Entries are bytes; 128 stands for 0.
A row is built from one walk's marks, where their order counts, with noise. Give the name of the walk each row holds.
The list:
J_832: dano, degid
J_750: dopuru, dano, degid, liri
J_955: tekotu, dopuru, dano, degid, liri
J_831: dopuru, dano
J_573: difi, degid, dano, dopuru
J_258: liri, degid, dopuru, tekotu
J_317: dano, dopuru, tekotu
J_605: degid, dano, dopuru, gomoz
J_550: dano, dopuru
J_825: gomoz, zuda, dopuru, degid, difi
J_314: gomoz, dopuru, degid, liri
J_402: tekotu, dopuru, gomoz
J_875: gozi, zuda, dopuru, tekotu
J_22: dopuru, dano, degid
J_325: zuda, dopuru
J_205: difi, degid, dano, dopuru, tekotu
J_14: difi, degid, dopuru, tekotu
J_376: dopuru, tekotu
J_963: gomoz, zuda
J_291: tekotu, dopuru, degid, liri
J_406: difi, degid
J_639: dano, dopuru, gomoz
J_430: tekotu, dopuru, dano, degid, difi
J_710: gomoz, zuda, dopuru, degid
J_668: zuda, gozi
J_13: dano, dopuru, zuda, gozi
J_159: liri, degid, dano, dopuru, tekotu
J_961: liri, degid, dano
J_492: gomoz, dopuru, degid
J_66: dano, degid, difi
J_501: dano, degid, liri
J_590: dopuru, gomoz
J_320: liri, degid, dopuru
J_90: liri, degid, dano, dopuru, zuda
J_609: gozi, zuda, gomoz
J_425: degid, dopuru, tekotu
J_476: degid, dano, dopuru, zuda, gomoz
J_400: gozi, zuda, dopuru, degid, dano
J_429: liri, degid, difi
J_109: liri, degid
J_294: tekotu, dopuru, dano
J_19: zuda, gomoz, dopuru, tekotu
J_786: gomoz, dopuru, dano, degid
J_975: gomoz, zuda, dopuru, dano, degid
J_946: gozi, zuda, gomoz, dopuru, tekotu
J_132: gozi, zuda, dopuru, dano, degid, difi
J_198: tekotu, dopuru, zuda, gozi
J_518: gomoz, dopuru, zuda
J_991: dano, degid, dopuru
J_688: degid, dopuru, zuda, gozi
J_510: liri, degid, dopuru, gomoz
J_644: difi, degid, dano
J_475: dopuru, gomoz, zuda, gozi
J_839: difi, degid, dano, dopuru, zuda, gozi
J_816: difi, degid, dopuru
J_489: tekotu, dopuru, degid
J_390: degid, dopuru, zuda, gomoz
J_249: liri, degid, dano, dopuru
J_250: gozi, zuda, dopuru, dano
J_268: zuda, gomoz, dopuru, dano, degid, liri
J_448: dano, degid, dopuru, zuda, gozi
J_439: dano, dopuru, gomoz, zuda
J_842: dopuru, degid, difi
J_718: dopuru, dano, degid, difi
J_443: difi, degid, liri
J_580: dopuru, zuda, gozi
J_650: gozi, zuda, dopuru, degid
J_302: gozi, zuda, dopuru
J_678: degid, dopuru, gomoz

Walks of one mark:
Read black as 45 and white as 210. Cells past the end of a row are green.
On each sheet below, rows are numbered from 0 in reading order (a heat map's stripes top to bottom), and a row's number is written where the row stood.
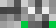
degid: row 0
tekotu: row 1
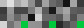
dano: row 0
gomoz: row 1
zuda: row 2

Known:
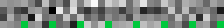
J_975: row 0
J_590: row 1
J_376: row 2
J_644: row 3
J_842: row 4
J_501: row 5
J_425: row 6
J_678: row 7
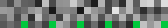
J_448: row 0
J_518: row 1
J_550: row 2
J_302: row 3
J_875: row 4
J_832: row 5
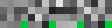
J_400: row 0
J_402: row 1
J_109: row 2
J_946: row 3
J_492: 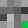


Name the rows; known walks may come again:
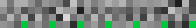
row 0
J_159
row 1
J_710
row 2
J_402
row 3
J_489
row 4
J_132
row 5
J_975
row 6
J_302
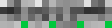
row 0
J_443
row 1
J_718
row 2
J_400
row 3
J_109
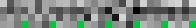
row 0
J_291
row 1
J_258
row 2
J_22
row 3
J_605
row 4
J_590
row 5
J_750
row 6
J_832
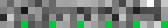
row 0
J_678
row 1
J_448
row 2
J_991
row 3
J_786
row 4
J_390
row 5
J_66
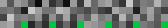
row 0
J_510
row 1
J_580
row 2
J_475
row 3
J_268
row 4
J_325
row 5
J_250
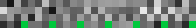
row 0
J_198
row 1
J_439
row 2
J_650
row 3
J_14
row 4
J_825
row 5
J_376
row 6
J_946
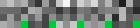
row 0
J_573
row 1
J_13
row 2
J_644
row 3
J_430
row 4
J_963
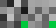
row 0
J_518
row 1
J_205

